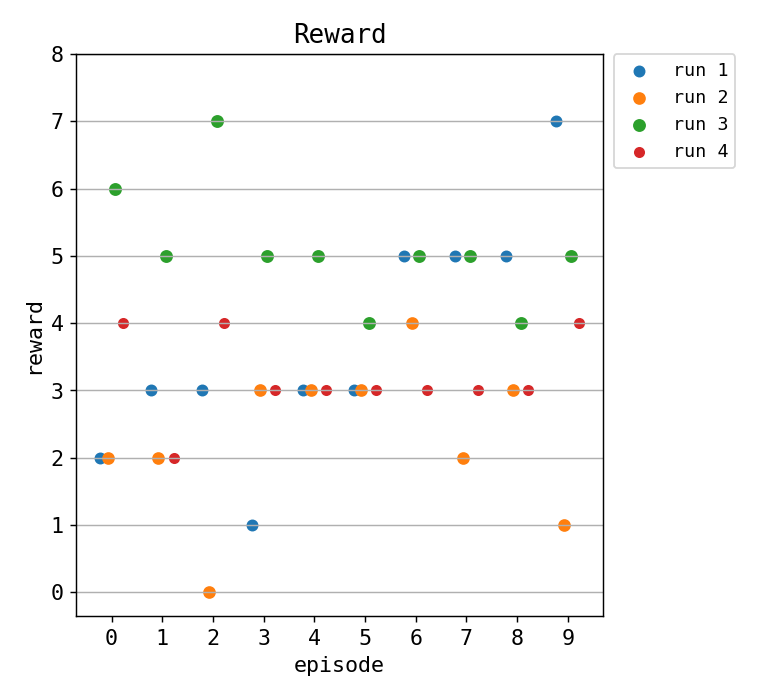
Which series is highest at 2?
run 3
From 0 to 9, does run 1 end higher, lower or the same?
higher
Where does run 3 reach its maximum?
2
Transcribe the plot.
Title: Reward
x-axis: episode, ticks 0 1 2 3 4 5 6 7 8 9
y-axis: reward, ticks 0 1 2 3 4 5 6 7 8
Legend: run 1, run 2, run 3, run 4
Values:
run 1: 2 3 3 1 3 3 5 5 5 7
run 2: 2 2 0 3 3 3 4 2 3 1
run 3: 6 5 7 5 5 4 5 5 4 5
run 4: 4 2 4 3 3 3 3 3 3 4
